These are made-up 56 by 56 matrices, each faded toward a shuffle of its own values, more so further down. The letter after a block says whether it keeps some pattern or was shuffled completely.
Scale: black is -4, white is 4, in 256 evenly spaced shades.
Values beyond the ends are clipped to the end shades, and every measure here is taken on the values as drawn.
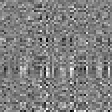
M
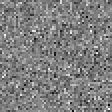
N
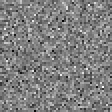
N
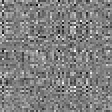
M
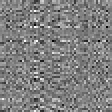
M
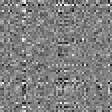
M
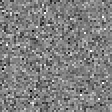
N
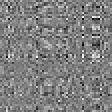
M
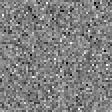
N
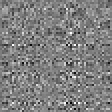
M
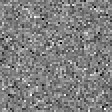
N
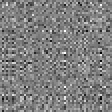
M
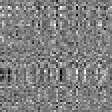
M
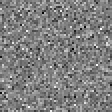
N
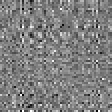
M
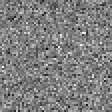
N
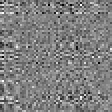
M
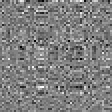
M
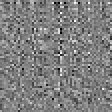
M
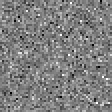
N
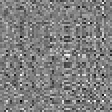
M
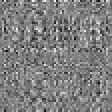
M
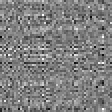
M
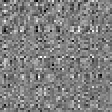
M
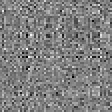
M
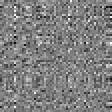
M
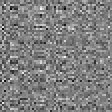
M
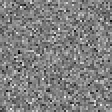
N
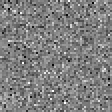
N
